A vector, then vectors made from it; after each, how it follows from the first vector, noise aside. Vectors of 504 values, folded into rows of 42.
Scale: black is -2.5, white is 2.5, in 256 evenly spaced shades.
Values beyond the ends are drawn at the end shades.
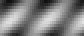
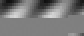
partly zeroed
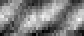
wrapped around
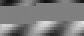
partly zeroed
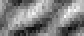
wrapped around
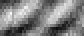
wrapped around
